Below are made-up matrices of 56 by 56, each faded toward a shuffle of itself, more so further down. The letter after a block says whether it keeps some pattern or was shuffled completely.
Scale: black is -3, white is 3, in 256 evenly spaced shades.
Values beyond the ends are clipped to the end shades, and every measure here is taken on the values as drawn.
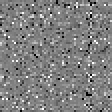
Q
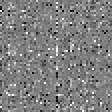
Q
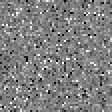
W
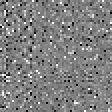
Q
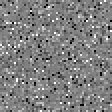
W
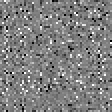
Q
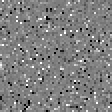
W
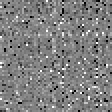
Q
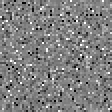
W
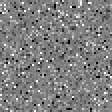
W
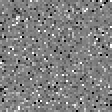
W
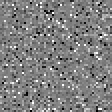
Q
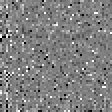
Q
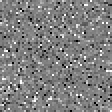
W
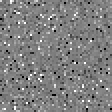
W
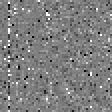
Q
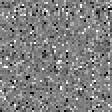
Q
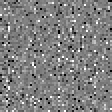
Q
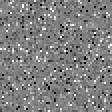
W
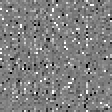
Q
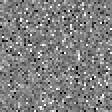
W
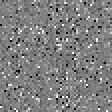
Q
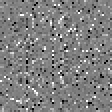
Q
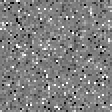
W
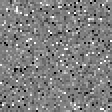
W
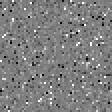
W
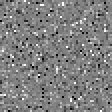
W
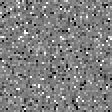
W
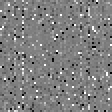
Q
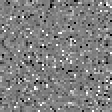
Q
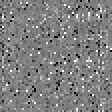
Q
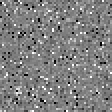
W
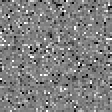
W
